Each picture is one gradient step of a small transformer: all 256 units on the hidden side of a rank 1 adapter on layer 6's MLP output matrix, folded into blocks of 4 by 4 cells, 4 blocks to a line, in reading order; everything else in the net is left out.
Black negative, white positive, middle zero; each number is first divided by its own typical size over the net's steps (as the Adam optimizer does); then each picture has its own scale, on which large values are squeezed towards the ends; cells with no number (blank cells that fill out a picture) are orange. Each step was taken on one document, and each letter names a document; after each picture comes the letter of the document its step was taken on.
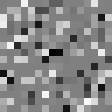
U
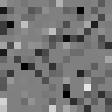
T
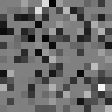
U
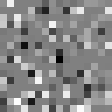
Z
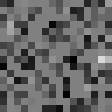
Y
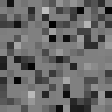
Z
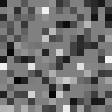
Y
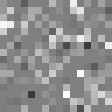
T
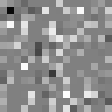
T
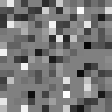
T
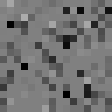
T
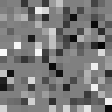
U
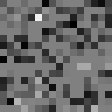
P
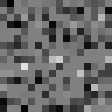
Z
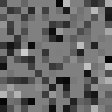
Y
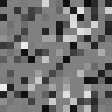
P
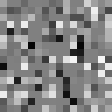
Y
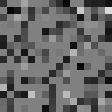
P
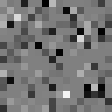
Z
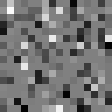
Z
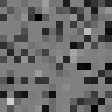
P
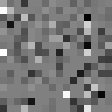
T
